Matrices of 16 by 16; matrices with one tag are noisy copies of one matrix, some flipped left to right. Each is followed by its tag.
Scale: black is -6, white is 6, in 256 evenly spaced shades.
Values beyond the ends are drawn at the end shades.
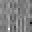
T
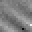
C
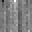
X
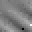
C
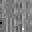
T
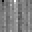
X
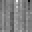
X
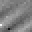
C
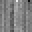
X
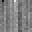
X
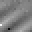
C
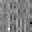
T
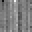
X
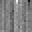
X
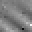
C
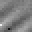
C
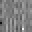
T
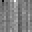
X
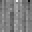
X
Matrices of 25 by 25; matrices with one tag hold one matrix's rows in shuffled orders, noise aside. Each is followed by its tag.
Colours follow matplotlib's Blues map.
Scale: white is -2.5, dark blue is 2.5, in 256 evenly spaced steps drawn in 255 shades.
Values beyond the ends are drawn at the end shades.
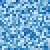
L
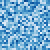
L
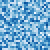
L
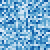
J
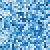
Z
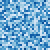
L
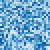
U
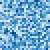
Z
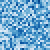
Z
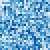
Z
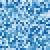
J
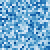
J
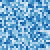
J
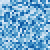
Z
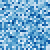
J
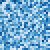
L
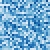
Z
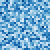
L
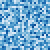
L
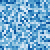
J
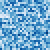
Z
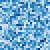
Z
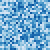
Z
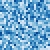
J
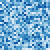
U
